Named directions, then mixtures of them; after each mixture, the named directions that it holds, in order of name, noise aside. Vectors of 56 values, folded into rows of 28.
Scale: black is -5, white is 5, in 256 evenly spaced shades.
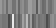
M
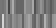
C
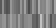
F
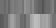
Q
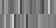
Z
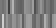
C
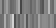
Z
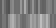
F, Q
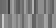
C, F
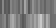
F, Q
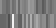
M, Q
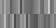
Q, Z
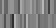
Z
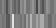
F, M, Q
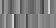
Z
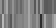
C, F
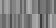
F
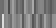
C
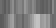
Q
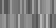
F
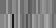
M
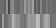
C, Q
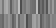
F, M, Z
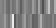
F, M, Z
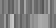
F, Q, Z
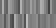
Z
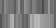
Q, Z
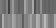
C, Q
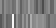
M, Q, Z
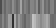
M, Q, Z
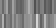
C, F, Q
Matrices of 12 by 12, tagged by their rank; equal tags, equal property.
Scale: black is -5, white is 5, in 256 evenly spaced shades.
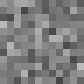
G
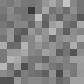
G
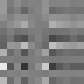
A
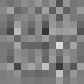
A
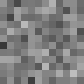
G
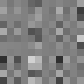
A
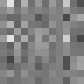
A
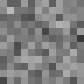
G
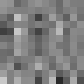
A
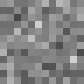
G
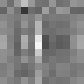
A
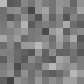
G
